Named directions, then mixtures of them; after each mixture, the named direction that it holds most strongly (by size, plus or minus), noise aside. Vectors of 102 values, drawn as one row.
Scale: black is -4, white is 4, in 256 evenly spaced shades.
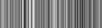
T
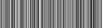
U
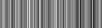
U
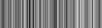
T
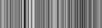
T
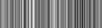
T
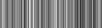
T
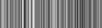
T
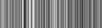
T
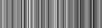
T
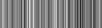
T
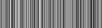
U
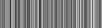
U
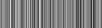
U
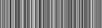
U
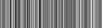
U
